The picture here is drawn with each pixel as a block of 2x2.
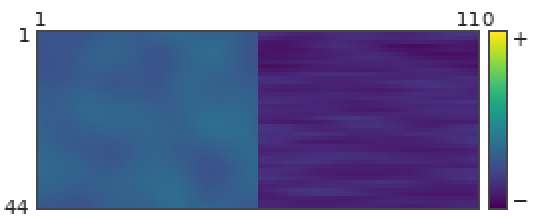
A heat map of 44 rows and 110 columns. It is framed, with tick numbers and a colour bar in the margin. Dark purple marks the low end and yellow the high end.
The table splits into one row of 2 panels. Panel 1,1: low, smooth, faint in contrast. Panel 1,2: very low, streaked across, faint in contrast.
